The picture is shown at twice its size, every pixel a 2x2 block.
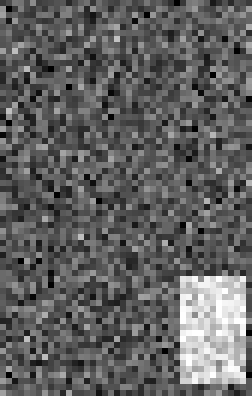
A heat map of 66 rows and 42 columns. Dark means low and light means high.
On average the colour sits 40% of the way up the scale. Most values sit low, with a long tail of high ones. The halves do not mirror each other. In the bottom right lies a patch that is higher than the rest. The bottom right is the ninth with the highest average.
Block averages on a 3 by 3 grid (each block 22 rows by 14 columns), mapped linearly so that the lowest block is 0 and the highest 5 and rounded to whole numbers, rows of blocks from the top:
0 0 0 / 0 0 0 / 0 0 5
